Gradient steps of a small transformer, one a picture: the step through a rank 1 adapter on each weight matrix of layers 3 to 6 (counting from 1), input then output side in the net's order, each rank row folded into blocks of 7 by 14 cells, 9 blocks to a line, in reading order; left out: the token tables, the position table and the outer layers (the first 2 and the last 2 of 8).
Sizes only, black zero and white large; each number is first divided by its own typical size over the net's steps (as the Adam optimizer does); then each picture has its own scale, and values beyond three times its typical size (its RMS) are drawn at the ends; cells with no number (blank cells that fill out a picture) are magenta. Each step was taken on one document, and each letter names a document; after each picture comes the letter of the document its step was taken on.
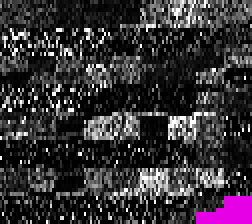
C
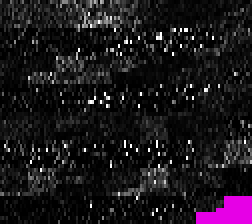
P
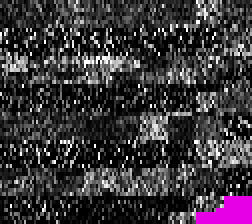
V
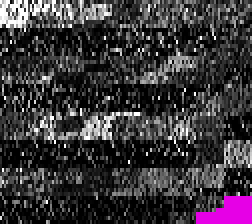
C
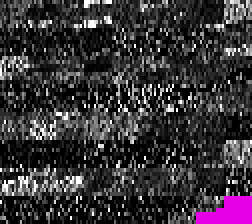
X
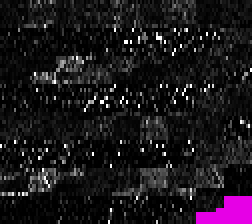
P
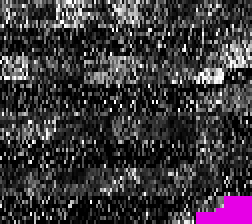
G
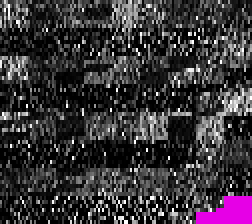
V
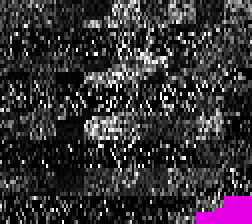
X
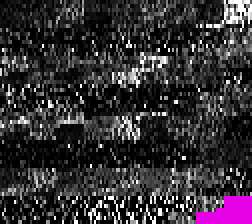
X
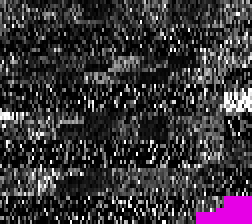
G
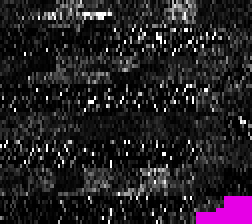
P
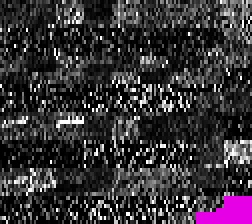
X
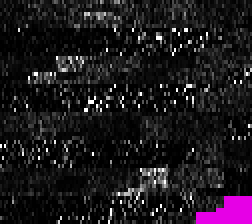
P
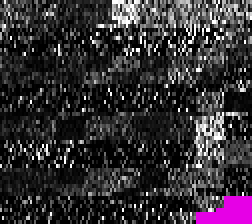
V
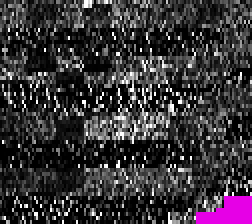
X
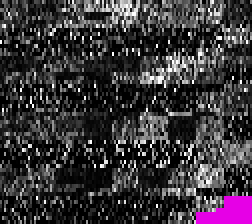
V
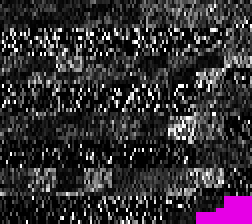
C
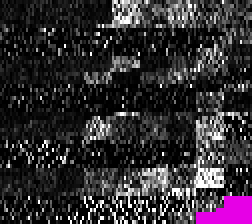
V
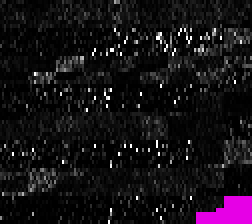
P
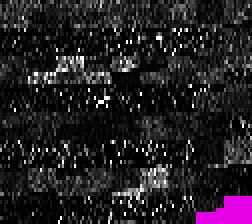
P
